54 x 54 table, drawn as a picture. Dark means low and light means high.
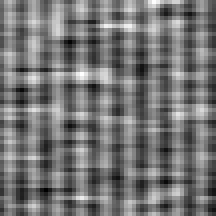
Stripes: upright, repeating 9 times. Histogram: bell-shaped. Seam: none. Odd rows or columns: none.
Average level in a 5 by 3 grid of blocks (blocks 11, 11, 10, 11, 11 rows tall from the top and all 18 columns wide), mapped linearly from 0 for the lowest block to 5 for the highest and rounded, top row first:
5 4 3 / 4 2 2 / 2 2 3 / 2 2 1 / 0 1 1
